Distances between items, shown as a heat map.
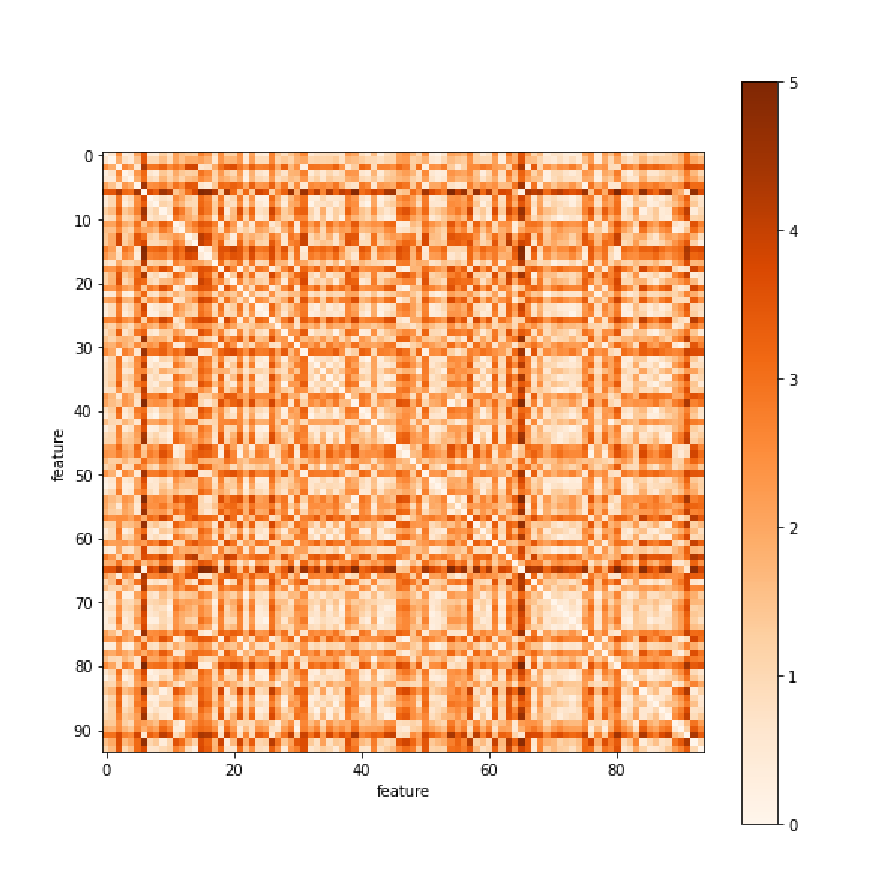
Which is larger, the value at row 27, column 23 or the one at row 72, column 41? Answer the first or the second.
the first
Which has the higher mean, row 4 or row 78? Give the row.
78
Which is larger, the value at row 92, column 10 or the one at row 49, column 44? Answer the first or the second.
the second
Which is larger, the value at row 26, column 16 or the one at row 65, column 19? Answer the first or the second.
the second
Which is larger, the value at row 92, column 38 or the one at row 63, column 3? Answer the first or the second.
the first
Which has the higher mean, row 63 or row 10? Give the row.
63
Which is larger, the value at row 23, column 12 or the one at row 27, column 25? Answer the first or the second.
the second
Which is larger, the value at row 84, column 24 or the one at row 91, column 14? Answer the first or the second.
the second
